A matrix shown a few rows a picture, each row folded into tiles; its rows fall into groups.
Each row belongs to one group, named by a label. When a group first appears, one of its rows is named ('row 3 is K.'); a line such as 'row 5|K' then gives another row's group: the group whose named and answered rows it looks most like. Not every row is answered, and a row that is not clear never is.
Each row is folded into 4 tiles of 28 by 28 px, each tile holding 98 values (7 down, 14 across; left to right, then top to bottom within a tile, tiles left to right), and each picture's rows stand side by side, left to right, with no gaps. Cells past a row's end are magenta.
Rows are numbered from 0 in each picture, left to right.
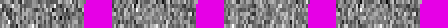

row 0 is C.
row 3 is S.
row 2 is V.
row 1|S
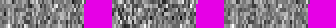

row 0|V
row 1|C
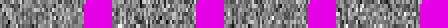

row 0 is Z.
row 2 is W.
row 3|S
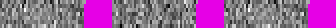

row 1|W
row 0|S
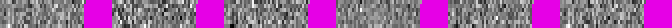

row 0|V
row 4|W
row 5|V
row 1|C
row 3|S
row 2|W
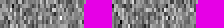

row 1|Z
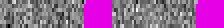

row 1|S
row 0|W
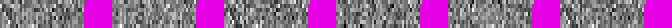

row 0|C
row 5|C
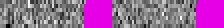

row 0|W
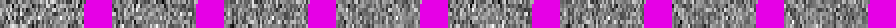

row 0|Z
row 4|S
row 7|C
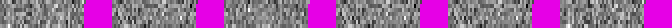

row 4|Z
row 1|Z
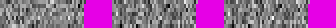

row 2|W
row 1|W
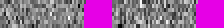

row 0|Z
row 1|W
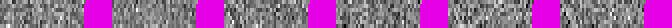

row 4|Z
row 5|Z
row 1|S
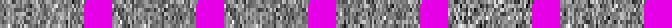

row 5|V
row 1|C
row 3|W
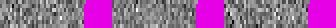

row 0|Z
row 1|S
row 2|Z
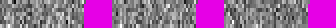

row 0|V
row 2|C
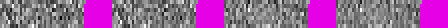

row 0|C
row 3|S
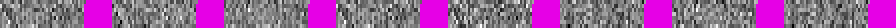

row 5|W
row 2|S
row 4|C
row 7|W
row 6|S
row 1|Z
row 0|C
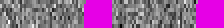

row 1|W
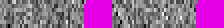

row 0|W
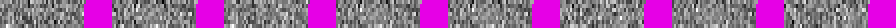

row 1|S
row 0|V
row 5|Z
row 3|S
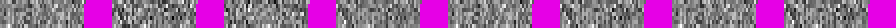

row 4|V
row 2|S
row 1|C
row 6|V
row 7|C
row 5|C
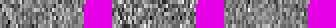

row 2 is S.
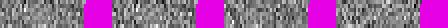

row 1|S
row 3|Z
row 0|S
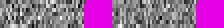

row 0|Z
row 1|V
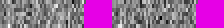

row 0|V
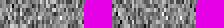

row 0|Z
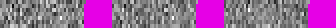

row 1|Z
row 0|Z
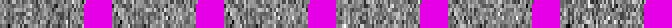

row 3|V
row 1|Z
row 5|W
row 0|W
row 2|Z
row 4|Z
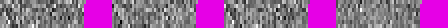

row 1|Z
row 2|C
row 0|C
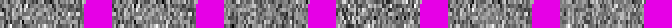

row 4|S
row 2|W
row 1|S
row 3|C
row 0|S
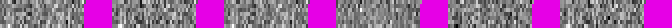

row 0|V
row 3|S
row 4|W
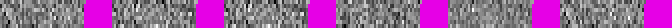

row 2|S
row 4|S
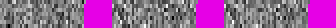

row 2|C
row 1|C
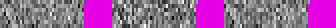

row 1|C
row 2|Z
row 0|Z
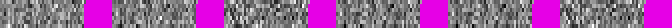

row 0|V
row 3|W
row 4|W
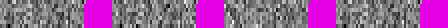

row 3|W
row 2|C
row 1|W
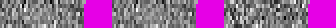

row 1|S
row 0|S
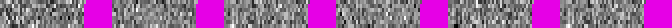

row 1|S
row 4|W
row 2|V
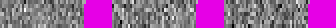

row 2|W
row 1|Z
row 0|S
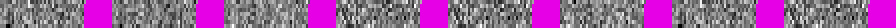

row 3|C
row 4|C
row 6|W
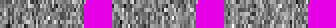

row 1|Z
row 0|W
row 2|V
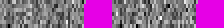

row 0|W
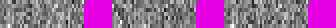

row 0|V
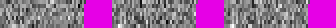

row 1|V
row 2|V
